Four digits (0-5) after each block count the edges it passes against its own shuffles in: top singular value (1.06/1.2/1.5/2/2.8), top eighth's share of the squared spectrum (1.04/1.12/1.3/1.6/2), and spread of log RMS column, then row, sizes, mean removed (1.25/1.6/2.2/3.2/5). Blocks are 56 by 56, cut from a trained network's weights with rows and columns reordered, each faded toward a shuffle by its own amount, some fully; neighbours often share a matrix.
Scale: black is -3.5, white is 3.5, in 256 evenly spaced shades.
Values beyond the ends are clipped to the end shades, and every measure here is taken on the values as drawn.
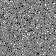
0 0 0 0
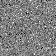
0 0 0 0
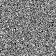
0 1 0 0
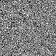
2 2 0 0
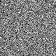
0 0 0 0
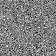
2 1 0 0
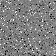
0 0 0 0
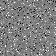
0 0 0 0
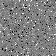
0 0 0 0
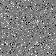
2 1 0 1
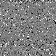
2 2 0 1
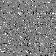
3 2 0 2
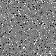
0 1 0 0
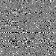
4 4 1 3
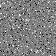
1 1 0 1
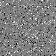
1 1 0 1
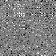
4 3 1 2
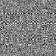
4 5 1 3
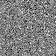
0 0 0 0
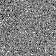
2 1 0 0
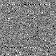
3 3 1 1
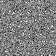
1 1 0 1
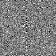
3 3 1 1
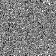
1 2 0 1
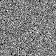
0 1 0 0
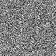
3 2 0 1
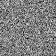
3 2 0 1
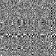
4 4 2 2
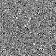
3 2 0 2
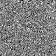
0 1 0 0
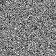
1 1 0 0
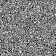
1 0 0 0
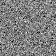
1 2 0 0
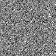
3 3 1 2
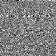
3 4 0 2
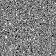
1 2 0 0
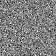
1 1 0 0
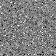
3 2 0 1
